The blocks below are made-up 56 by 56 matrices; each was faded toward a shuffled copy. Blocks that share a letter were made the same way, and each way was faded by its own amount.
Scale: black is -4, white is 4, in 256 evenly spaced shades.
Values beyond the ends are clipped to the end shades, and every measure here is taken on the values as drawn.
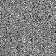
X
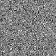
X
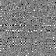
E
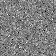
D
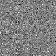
X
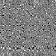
E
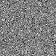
X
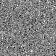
D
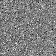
D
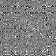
E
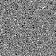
X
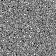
D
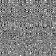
E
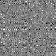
E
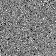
D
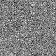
X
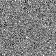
D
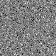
D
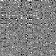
E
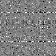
E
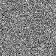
X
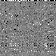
E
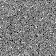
D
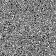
D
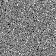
D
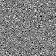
X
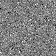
D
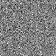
X
